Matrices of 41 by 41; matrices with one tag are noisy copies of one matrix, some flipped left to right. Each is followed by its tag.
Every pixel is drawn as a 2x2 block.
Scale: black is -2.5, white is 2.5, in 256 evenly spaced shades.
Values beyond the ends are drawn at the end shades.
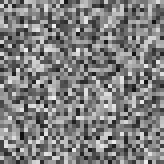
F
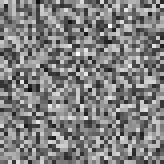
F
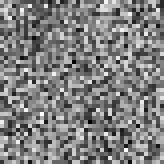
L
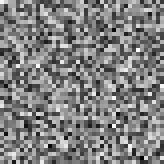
F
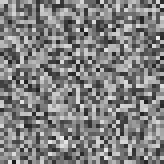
F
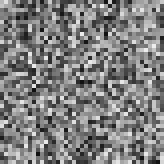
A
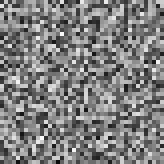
F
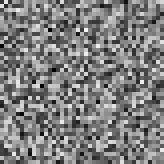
F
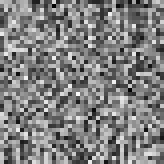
A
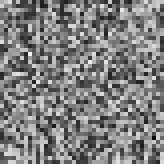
A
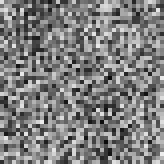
L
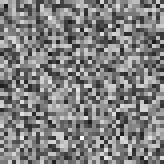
F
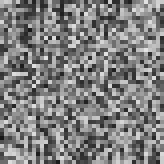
A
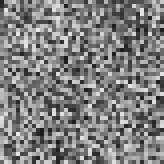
L
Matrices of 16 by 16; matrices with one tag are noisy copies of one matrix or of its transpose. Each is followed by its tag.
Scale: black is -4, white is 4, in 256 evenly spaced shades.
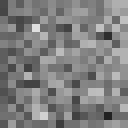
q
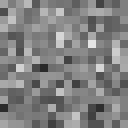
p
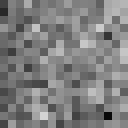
q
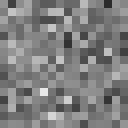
p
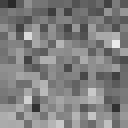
q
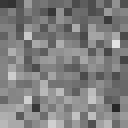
q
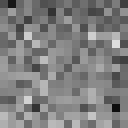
q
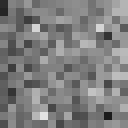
q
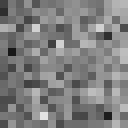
q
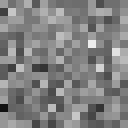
p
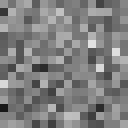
p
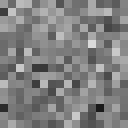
p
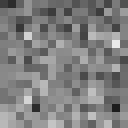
q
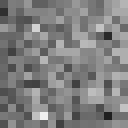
q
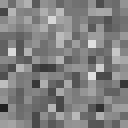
p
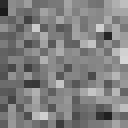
q
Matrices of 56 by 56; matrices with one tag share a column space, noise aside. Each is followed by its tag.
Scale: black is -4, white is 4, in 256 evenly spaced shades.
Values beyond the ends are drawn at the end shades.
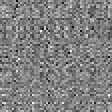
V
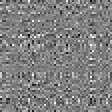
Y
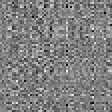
V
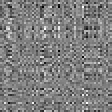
V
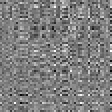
V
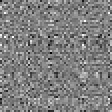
Y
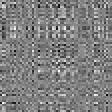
V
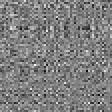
V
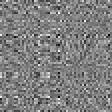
Y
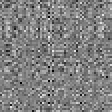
V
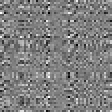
Y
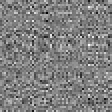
Y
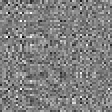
Y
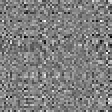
Y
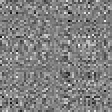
Y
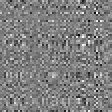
Y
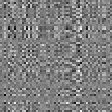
V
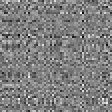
Y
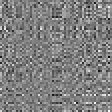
V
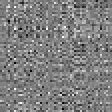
V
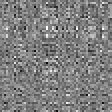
V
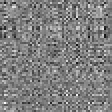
V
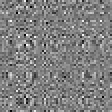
Y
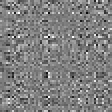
Y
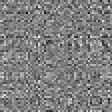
Y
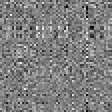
V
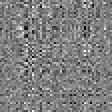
V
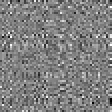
Y
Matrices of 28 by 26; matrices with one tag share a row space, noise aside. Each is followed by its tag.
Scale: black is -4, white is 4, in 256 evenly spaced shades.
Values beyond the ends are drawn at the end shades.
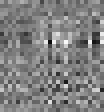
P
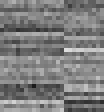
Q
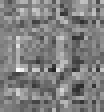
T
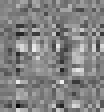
T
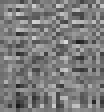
T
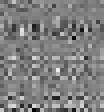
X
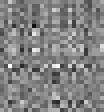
X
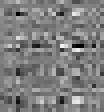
T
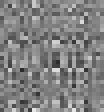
X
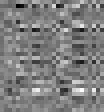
T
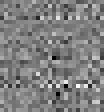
P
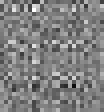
X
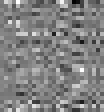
T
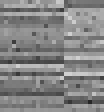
Q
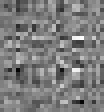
T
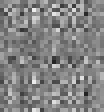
X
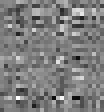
T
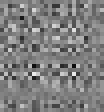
X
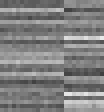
Q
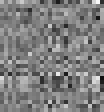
P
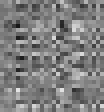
T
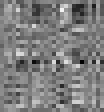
T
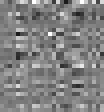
T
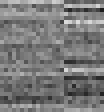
Q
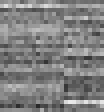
Q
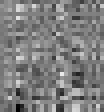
T
